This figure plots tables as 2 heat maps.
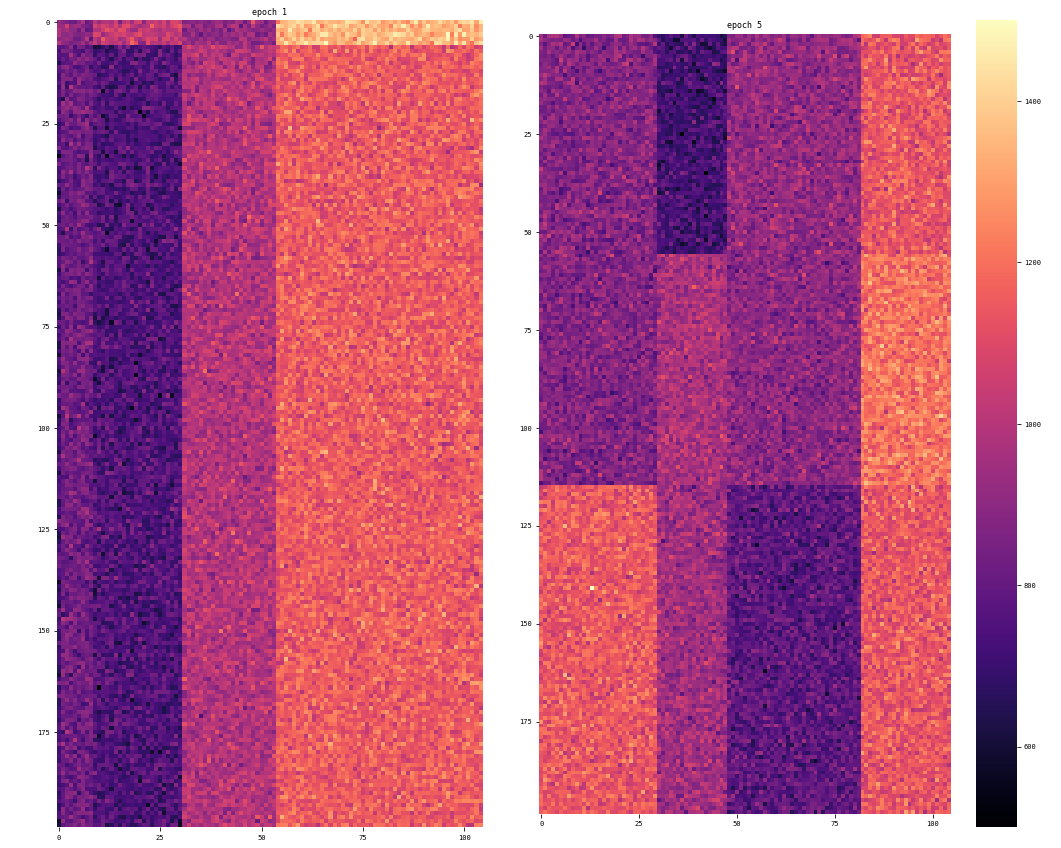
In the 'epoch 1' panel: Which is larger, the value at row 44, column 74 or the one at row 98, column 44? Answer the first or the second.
the first
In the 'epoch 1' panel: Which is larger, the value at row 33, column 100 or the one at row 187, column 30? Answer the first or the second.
the first
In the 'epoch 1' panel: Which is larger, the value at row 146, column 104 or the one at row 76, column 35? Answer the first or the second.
the first
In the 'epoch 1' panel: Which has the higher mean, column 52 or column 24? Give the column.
52
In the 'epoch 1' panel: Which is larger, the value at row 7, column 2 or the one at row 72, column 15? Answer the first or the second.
the first
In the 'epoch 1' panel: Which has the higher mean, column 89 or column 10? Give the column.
89
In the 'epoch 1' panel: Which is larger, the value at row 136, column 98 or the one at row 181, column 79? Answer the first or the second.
the first
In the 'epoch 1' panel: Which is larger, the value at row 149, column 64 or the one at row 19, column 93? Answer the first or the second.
the second
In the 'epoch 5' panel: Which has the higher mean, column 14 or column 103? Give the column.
103
